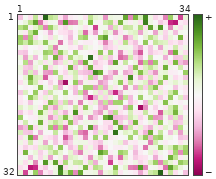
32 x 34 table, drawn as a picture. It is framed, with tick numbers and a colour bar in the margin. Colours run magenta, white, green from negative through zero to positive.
There is no seam. There are no regular stripes. On average the colour sits 50% of the way up the scale. The values follow a bell shape. A half turn leaves it unchanged. There is no overall slope. No row or column stands out.
